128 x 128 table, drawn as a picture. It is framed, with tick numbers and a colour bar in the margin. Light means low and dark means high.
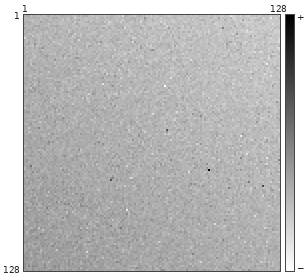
Slope: up to the bottom left. Histogram: heavy tails on both sides. Mirror symmetry: none. Stripes: none. Grain: fine. Odd rows or columns: none.
